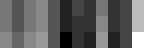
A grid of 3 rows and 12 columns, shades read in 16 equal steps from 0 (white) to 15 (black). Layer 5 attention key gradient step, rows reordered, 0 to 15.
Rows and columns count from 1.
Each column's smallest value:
7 9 7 6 10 13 11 12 6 12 11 0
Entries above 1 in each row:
12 12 11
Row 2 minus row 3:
1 1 1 1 0 -2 0 -1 1 -1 0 4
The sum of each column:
23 29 23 20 30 41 35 37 21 37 33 8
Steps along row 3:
up down down up up down up down up down down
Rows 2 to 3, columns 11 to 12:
11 4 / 11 0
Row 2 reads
8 10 8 7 10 13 12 12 7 12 11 4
